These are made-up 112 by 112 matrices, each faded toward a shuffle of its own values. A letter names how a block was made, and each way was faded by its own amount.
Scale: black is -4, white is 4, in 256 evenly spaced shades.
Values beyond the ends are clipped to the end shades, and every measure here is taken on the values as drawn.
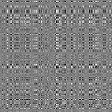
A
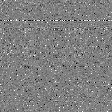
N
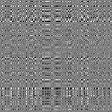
A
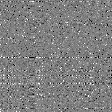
N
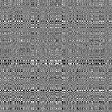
A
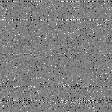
N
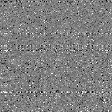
N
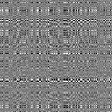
A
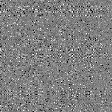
N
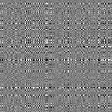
A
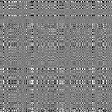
A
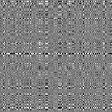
A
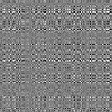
A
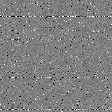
N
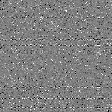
N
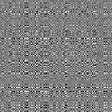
A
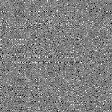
N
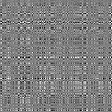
A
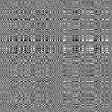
A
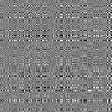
A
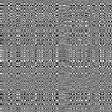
A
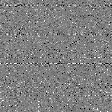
N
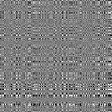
A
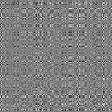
A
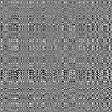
A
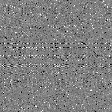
N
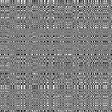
A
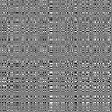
A
